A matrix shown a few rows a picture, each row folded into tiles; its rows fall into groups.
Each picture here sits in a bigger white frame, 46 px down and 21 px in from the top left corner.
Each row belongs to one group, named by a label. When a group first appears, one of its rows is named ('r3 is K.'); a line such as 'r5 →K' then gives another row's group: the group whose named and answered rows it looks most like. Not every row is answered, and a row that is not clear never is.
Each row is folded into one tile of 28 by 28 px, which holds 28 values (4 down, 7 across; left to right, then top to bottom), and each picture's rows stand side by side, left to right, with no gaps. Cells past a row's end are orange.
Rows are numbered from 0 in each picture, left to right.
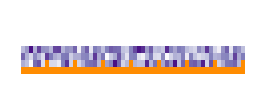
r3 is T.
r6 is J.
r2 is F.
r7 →F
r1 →F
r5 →J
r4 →J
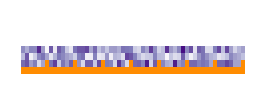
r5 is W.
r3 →W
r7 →T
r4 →J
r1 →T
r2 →J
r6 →T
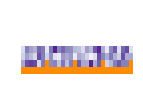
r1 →J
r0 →J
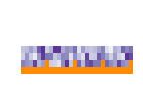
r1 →F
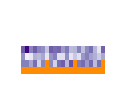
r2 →T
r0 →J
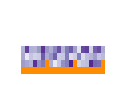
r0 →W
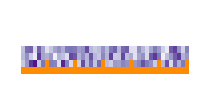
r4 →W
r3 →F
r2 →T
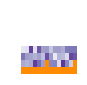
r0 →F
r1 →W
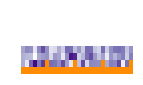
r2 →T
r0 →W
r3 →T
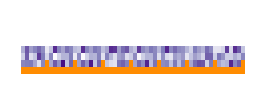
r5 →J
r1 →J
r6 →J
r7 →F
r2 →J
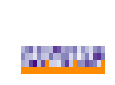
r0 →J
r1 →F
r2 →W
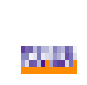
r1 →J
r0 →J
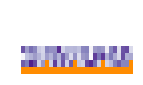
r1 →T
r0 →T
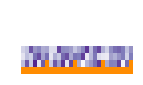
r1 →T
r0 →T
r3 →T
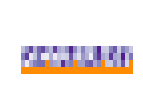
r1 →W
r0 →F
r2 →W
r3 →F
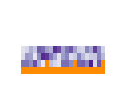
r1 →F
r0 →W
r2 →J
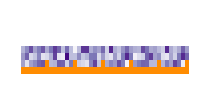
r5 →W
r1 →J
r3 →W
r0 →F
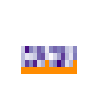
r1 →T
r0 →J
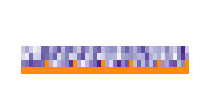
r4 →T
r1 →F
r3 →W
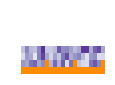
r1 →T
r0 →W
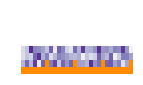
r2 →W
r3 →J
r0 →T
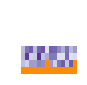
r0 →F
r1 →J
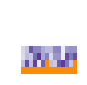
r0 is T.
